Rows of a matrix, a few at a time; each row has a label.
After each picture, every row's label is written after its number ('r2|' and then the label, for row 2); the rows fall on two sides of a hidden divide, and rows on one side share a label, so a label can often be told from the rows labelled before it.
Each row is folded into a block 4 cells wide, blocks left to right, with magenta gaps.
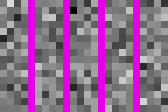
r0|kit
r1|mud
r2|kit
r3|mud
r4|mud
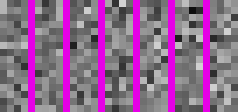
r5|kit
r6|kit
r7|kit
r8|kit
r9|kit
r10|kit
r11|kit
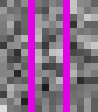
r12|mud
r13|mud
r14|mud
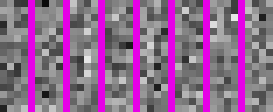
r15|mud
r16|mud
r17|kit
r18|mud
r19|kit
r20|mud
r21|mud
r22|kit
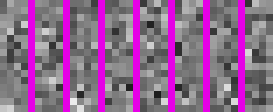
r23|mud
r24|kit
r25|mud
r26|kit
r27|kit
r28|mud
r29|kit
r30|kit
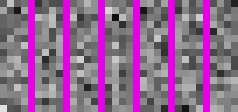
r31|kit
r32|mud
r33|kit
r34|kit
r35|kit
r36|kit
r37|mud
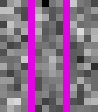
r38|mud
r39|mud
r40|mud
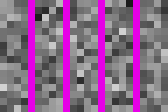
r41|mud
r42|kit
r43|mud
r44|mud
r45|mud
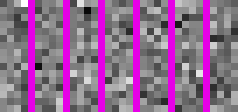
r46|kit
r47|kit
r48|kit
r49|kit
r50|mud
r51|kit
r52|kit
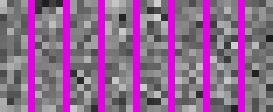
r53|mud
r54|mud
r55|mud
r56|kit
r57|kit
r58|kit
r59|kit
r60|kit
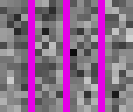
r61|mud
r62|kit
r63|mud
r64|mud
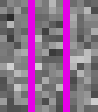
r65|kit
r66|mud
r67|kit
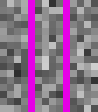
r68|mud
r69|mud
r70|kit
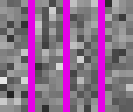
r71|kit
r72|kit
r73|kit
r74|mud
